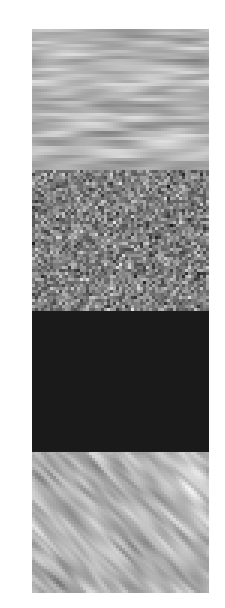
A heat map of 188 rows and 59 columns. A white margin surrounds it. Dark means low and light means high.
It is made of 4 by 1 panels. Panel 1,1: high, streaked across. Panel 2,1: middling, fine-grained, strong in contrast. Panel 3,1: very low, flat. Panel 4,1: high, slanting down to the right.
